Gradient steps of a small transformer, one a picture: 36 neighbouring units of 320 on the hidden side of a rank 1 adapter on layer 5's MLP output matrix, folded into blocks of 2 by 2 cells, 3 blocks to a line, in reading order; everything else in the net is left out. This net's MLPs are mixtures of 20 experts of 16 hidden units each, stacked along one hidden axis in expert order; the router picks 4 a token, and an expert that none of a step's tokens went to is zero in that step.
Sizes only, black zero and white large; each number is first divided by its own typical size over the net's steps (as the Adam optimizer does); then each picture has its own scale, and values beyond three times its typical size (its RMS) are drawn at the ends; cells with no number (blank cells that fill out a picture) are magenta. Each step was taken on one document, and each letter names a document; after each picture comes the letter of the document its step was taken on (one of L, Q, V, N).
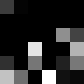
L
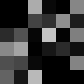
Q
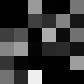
Q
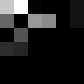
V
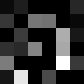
V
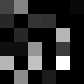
V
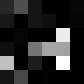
V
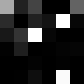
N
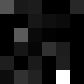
N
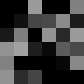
Q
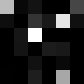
N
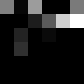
N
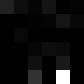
N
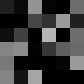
Q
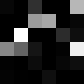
L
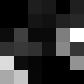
Q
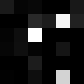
N
